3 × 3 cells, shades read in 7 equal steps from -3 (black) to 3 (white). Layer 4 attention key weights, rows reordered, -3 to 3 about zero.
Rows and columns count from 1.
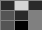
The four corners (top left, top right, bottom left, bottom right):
-2 -2 -1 0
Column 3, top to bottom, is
-2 0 0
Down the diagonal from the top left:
-2 -2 0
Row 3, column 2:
-3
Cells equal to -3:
1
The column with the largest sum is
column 3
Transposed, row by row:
-2 -1 -1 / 2 -2 -3 / -2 0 0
